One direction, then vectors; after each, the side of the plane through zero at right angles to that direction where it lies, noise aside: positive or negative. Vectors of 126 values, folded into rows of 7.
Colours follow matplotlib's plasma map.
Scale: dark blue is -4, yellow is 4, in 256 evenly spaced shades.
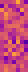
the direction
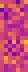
negative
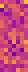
negative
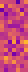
negative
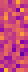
positive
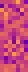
positive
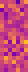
negative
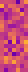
negative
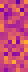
negative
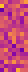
negative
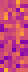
positive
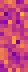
negative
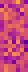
positive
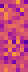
positive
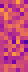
positive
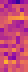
negative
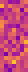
negative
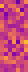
negative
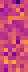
negative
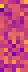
negative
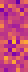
negative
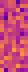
negative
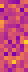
negative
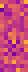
negative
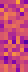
positive
